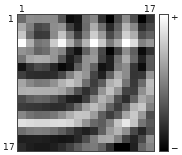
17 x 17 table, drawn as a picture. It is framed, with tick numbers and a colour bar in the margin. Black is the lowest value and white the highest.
Odd rows or columns: none. Ninth with the highest average: top left. Mirror symmetry: none. Rings: centred on the top left.
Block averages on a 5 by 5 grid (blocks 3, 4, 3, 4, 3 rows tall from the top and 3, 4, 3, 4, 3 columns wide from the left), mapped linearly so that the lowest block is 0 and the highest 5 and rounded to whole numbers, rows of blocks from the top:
4 3 3 3 1
4 3 4 3 2
4 4 3 4 3
4 3 5 4 5
0 0 1 3 1
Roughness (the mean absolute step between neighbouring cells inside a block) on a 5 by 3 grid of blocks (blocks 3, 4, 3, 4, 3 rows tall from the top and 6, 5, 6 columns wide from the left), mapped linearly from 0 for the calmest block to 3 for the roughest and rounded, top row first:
1 2 2 / 2 3 3 / 1 2 2 / 1 2 2 / 0 1 2
